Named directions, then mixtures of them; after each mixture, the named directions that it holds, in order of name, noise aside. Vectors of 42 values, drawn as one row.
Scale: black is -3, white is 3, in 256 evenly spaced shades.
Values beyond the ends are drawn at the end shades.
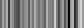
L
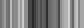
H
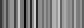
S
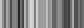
H, S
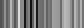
H, S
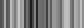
H, S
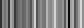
L, S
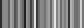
L, S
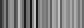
S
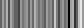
L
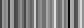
L, S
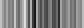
H, S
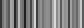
L, S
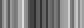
H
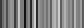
S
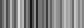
H, S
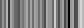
L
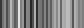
H, S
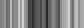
H
